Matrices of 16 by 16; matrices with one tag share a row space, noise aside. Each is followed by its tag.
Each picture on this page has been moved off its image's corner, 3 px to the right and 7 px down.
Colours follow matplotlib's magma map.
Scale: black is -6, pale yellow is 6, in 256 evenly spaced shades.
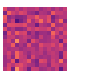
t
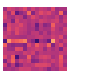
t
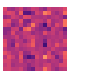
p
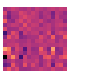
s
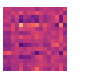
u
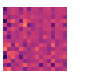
s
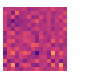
t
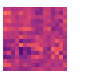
u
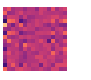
s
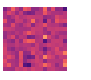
p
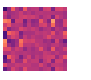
s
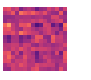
u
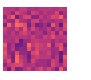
t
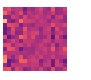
s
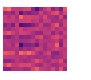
u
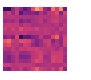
u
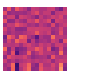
t
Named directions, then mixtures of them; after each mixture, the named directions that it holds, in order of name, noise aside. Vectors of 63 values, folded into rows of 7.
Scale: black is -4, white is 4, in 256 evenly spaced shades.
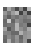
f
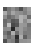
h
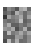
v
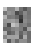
h, v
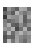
v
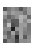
h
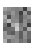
f, h, v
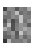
f, h, v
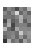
f, h, v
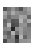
h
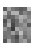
f, h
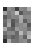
f, h, v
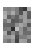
f, h, v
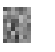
h
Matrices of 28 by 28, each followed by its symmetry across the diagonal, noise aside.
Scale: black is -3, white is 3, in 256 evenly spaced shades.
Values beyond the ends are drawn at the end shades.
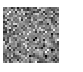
symmetric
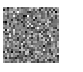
neither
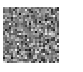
antisymmetric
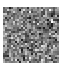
neither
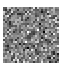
symmetric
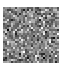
neither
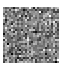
antisymmetric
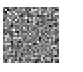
symmetric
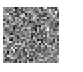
neither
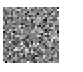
antisymmetric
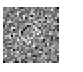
symmetric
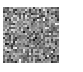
symmetric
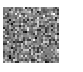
antisymmetric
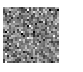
antisymmetric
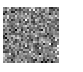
antisymmetric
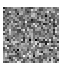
neither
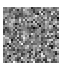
antisymmetric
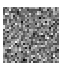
neither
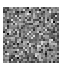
symmetric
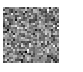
neither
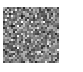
symmetric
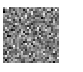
antisymmetric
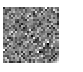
symmetric
